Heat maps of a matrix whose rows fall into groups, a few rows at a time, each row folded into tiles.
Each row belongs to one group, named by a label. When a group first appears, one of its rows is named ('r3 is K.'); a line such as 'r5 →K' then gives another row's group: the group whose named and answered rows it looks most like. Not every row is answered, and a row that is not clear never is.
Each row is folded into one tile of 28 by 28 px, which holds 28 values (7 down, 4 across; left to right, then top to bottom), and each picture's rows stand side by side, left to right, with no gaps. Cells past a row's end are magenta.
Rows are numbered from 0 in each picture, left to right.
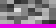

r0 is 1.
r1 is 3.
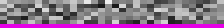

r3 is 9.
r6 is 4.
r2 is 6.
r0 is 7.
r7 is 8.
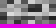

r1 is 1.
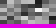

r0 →6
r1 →3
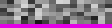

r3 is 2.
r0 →3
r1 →4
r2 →9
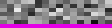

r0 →6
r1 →3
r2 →8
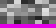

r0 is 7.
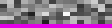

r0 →9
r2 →2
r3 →6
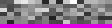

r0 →8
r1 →9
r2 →7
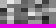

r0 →4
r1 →1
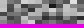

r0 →6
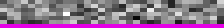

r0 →8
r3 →2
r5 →4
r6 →8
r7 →3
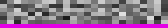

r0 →7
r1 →6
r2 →2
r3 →7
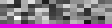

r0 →9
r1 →9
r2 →2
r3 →4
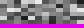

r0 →9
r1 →9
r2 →1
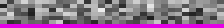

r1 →4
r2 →8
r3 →4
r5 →2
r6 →2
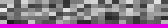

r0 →8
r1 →1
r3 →9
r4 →7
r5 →7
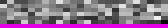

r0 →4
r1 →7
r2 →1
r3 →1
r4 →2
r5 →3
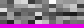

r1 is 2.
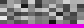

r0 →6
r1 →3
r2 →6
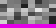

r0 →1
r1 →3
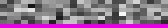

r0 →1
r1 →8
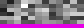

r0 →3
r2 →7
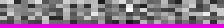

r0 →9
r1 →9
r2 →4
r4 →6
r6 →3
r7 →1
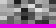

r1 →4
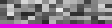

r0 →2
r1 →6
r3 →6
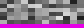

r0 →8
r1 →2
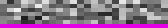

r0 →3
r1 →2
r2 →7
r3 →6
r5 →8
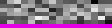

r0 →7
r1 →3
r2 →3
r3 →3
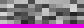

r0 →2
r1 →7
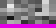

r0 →2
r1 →7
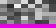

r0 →6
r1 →4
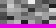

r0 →2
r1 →1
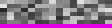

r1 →8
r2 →2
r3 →1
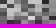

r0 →4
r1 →9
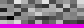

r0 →2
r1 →7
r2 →8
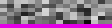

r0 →6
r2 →8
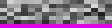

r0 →6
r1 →6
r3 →6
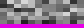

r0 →8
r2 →1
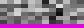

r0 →7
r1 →9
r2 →4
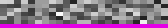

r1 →2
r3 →1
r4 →3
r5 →1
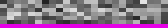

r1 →1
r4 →1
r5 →9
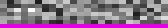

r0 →3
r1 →8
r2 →4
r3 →8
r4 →9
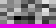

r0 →7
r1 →7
